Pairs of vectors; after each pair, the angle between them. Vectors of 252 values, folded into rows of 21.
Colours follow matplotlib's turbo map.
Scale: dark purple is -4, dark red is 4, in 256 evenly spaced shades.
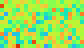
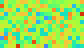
nearly parallel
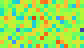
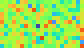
orthogonal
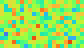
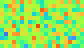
nearly parallel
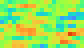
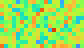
orthogonal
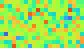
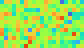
orthogonal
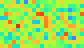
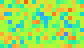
nearly opposite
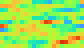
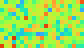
orthogonal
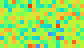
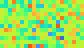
nearly parallel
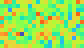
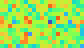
orthogonal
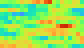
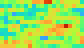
nearly parallel
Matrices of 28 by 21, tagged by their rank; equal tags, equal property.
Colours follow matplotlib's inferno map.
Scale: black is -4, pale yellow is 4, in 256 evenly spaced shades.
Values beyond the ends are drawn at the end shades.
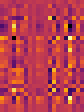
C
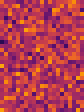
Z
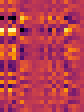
C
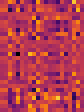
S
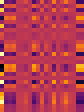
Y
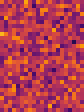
Z
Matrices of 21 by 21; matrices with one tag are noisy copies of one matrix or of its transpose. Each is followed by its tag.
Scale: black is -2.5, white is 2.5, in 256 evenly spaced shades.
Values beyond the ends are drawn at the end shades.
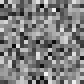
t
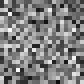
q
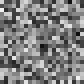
t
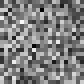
q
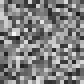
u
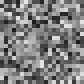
t
